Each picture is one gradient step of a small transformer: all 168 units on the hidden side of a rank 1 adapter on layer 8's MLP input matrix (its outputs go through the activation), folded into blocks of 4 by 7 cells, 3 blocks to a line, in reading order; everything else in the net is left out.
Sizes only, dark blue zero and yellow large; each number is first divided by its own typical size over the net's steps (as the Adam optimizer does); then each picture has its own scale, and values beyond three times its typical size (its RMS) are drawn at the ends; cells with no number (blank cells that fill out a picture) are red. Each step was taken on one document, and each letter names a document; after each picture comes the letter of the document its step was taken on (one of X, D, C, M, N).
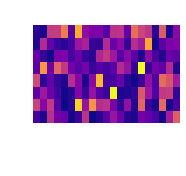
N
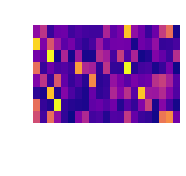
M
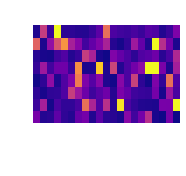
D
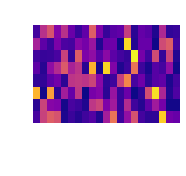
M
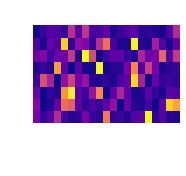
D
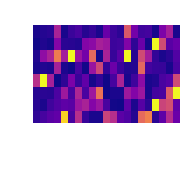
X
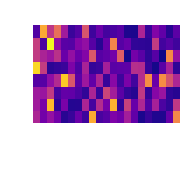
M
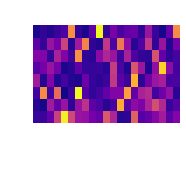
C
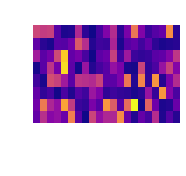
M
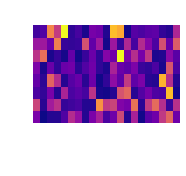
N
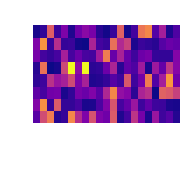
N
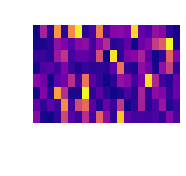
C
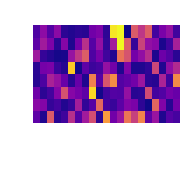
N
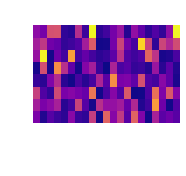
N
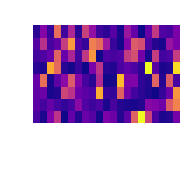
D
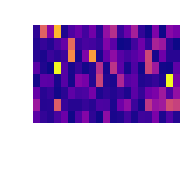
D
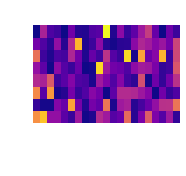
D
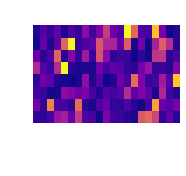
X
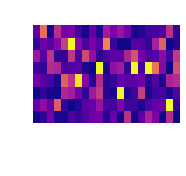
D
